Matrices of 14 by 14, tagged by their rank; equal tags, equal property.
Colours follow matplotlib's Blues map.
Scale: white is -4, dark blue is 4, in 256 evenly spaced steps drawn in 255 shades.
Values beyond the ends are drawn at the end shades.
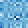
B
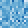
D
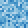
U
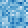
D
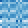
B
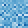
D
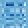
B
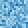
U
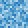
U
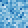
U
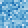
U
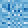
D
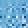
B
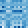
B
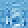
D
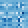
B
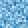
U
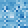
D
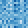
D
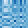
B
